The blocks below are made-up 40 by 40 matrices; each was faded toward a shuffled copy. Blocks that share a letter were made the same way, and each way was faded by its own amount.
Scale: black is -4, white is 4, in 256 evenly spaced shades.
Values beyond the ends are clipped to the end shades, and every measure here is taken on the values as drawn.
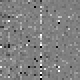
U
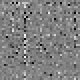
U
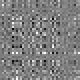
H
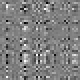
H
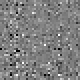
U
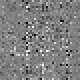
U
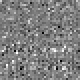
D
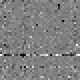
U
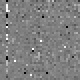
U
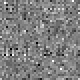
D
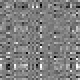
H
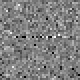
D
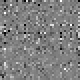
U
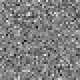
D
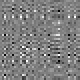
H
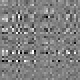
H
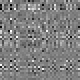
H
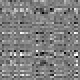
H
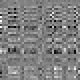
H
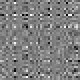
H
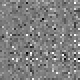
U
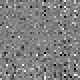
U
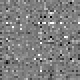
U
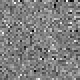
D
